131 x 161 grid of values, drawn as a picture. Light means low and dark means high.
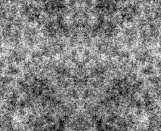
It is mirror symmetric from left to right. There is no overall slope. No row or column stands out. Overall the values sit about 50% of the way up the scale. The texture is blotchy.
